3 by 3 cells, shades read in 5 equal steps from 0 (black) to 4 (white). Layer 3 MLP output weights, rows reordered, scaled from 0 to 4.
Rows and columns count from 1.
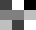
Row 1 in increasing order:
0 1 4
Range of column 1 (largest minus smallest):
2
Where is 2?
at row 2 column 1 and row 2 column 2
